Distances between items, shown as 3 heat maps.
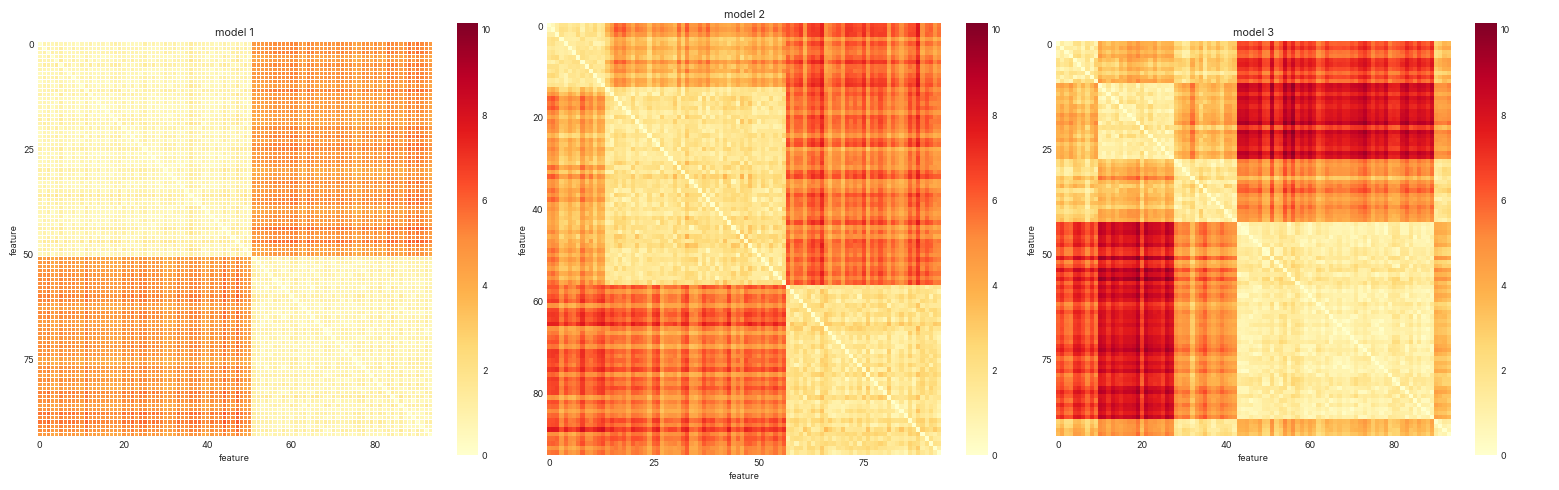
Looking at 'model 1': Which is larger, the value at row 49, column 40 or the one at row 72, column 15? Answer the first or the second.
the second
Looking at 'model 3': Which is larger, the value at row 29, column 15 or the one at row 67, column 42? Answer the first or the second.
the second
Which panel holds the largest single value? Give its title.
model 3
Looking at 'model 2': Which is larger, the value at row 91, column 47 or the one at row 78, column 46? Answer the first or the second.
the first
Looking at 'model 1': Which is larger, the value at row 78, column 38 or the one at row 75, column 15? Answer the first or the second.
the first
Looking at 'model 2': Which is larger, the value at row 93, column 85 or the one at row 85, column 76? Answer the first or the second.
the second
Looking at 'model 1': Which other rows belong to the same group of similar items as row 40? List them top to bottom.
0, 1, 2, 3, 4, 5, 6, 7, 8, 9, 10, 11, 12, 13, 14, 15, 16, 17, 18, 19, 20, 21, 22, 23, 24, 25, 26, 27, 28, 29, 30, 31, 32, 33, 34, 35, 36, 37, 38, 39, 41, 42, 43, 44, 45, 46, 47, 48, 49, 50
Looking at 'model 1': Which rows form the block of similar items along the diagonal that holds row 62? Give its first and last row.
51 to 93
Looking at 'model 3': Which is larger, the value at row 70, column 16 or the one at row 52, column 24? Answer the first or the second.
the first
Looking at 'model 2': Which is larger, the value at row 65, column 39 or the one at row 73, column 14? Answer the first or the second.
the first
